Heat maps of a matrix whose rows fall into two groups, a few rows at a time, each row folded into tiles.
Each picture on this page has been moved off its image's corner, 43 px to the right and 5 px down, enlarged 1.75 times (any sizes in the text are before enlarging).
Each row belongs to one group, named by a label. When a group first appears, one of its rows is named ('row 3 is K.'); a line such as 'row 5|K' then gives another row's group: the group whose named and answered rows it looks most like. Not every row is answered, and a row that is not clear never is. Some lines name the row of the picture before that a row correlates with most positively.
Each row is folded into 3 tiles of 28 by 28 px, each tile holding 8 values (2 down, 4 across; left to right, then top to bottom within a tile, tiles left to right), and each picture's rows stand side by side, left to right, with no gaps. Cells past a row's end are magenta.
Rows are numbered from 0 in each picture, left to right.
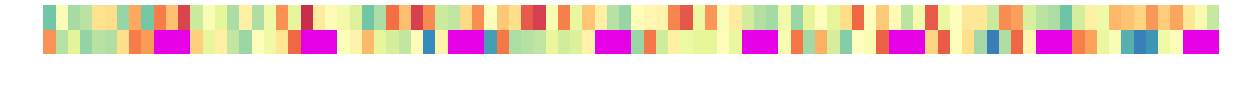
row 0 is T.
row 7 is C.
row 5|C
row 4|C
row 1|T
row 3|C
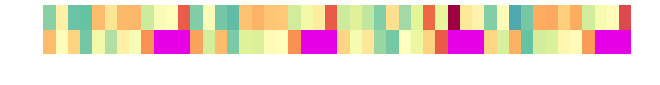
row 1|T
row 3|T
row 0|T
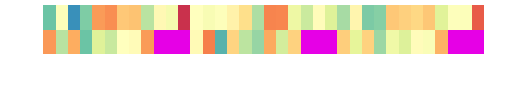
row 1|C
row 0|T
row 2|T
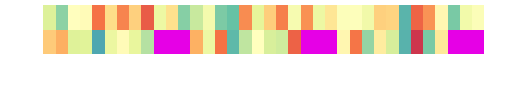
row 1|T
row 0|C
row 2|C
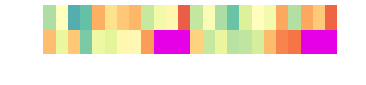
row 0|T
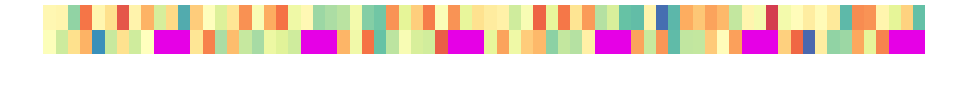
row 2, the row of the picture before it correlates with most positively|0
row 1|C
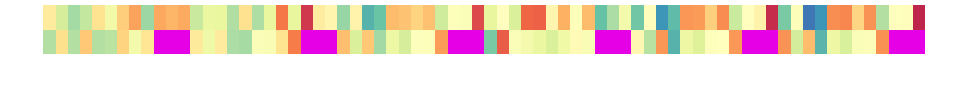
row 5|T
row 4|T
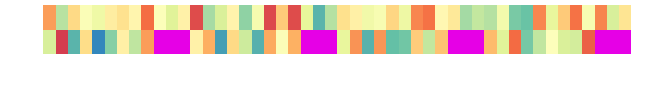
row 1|C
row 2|C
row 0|C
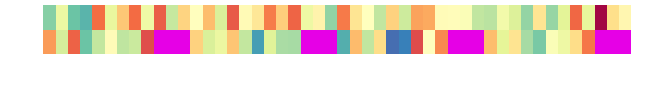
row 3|T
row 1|C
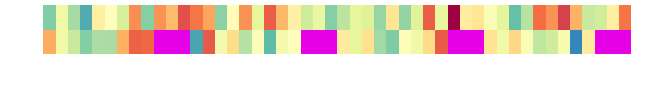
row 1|C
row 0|T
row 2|T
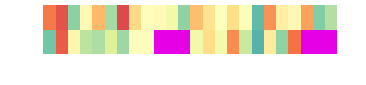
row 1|C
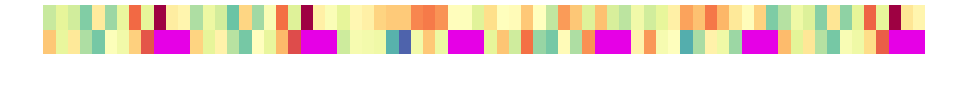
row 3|C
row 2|C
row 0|T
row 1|T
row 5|T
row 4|C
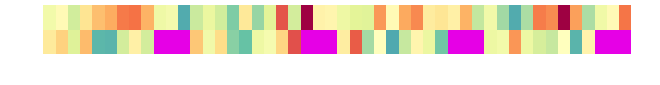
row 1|T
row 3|T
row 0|C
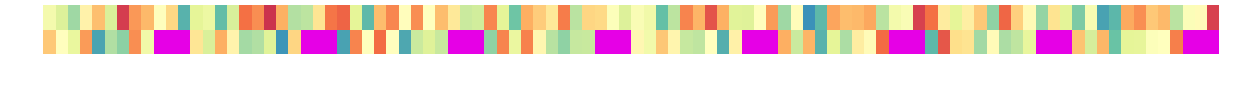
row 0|C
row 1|T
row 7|T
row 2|C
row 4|T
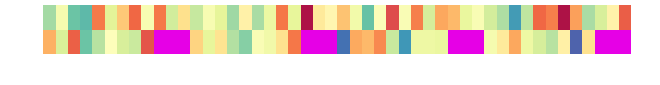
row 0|T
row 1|T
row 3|T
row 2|C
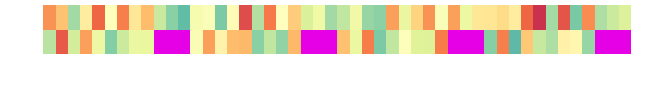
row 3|C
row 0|C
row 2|T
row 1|C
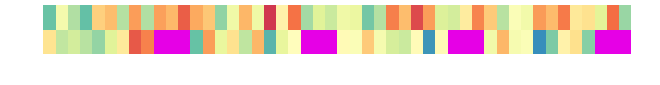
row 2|T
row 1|C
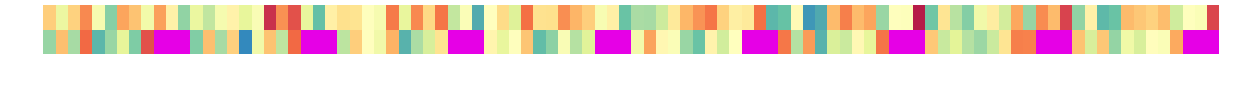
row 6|T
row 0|C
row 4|C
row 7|T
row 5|T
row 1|C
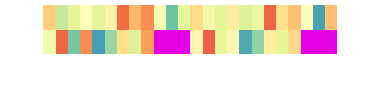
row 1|C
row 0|C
